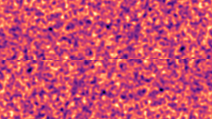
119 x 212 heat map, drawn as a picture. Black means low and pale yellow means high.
Grain: blotchy. Slope: none. Stripes: none. Histogram: bell-shaped. Symmetry: a half turn.
